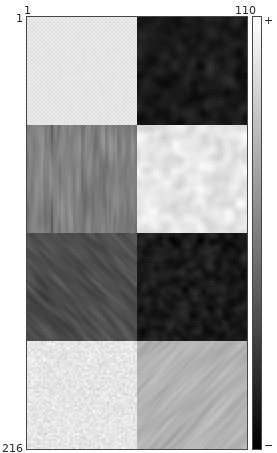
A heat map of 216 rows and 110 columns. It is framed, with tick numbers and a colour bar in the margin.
The table splits into 4 rows of 2 panels. Panel 1,1: very high, checkered, faint in contrast. Panel 1,2: very low, blotchy, faint in contrast. Panel 2,1: middling, streaked downward, faint in contrast. Panel 2,2: very high, blotchy, faint in contrast. Panel 3,1: low, slanting down to the right, faint in contrast. Panel 3,2: very low, blotchy, faint in contrast. Panel 4,1: very high, fine-grained, faint in contrast. Panel 4,2: high, slanting up to the right, faint in contrast.
